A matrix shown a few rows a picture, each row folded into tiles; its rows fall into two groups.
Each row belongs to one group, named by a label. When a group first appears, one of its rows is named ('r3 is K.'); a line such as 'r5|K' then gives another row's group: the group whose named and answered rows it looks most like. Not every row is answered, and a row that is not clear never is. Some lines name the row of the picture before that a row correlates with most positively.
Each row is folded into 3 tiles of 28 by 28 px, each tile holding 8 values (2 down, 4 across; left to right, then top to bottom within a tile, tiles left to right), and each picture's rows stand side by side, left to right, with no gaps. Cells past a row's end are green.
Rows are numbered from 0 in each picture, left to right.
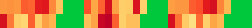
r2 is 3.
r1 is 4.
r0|3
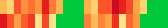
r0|3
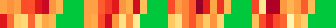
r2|4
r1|4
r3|4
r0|3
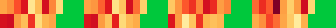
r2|3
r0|3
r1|3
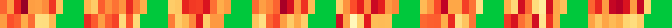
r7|4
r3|4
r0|4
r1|3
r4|3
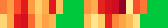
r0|4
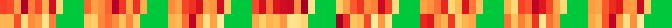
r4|3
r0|4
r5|3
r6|3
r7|4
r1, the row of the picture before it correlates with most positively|1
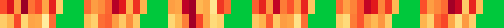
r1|4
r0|4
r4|4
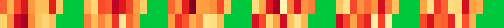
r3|3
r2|4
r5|3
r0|4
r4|3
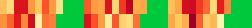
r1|3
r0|3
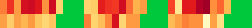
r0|4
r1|3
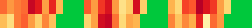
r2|3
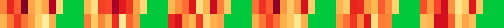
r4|3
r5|4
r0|4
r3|4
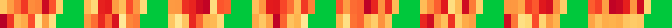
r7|4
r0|3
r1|3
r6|3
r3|4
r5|3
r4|4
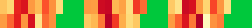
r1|4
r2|3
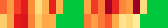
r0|4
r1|4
